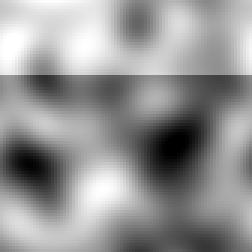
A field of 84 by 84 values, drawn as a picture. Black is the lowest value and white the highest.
Seam: horizontal, 30% of the way down, the top part higher. Ninth with the highest average: top left. Lone odd cells: none. Ninth with the lowest average: middle right.
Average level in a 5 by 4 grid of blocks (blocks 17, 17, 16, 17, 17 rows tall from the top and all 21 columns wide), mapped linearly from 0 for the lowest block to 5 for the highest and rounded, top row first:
5 5 3 3 | 3 3 3 2 | 3 2 0 2 | 0 4 0 2 | 4 4 1 2
